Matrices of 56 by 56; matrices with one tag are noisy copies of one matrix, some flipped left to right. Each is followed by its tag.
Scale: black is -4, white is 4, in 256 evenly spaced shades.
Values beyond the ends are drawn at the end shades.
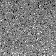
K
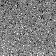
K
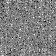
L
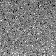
K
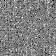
L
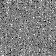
L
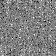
L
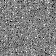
L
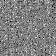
L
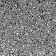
K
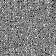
L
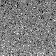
K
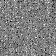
L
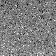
K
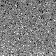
K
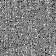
L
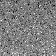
K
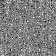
L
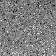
K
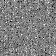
L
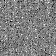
L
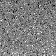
K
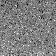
K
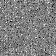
L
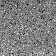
K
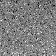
K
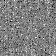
L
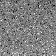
K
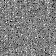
L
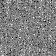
L
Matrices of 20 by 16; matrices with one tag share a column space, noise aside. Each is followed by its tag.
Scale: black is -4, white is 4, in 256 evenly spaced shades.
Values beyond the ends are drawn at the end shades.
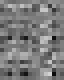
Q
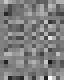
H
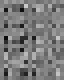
Q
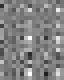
Q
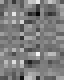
H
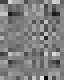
H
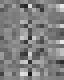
Q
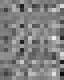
Q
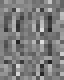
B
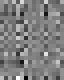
H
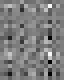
Q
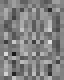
B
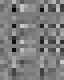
Q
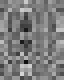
B
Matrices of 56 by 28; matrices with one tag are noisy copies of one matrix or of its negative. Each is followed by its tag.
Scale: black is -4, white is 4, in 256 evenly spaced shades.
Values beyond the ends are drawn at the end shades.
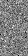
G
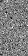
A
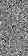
G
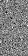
A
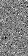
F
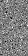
A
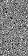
A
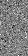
G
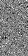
F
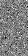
F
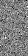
F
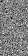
A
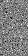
A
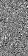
F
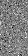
G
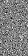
A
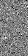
F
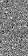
A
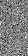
G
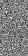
A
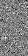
F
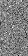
G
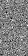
A
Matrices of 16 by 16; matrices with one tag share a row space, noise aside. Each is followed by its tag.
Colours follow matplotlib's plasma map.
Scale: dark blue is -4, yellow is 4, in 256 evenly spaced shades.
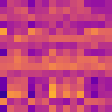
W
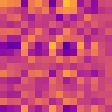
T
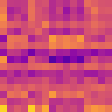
W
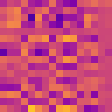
T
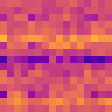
W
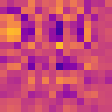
T
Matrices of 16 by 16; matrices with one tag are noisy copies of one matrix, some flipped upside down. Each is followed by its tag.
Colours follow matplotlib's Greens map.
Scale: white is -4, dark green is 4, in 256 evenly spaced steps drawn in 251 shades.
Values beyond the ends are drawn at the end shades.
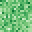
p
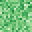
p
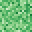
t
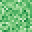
t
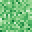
p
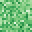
p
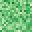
t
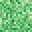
p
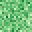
p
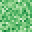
t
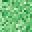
t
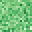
t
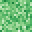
t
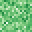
t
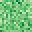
p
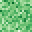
t
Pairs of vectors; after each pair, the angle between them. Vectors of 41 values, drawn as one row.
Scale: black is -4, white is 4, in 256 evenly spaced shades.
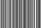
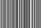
partly aligned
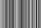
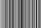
nearly parallel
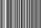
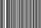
partly aligned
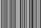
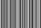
nearly parallel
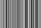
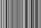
nearly parallel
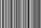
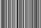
orthogonal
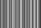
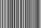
partly opposed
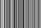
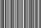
nearly opposite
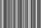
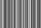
nearly parallel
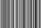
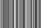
nearly parallel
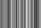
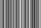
partly aligned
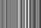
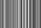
nearly parallel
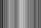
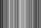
nearly parallel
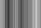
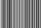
orthogonal
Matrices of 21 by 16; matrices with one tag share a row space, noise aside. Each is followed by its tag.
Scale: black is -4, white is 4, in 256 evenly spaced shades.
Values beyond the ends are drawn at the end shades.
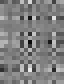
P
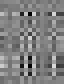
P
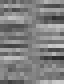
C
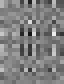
P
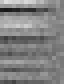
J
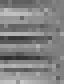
J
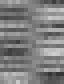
C
